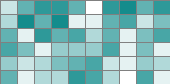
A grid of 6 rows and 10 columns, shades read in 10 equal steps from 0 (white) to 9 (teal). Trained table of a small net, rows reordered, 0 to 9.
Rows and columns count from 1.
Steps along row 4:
down down up same same up down up down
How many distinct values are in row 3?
6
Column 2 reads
6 9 1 5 2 1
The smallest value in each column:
2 1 1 3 1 0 2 0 2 1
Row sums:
61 49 50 39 37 39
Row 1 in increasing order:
0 2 6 6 6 8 8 8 8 9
